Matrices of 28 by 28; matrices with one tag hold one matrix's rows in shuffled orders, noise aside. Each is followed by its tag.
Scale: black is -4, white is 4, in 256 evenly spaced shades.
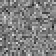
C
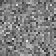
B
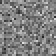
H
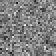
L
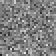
L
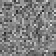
H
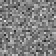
C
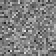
L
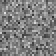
C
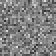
C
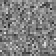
C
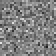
B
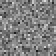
C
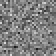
C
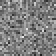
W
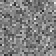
H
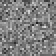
C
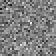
L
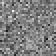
B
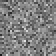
L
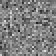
C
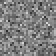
W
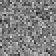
C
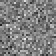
L
